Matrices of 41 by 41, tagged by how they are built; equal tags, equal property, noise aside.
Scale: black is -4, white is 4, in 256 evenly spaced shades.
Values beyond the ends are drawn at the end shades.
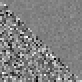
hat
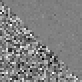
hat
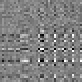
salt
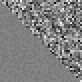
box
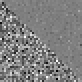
hat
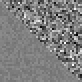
box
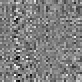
salt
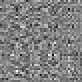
salt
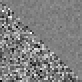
hat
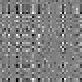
salt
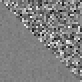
box
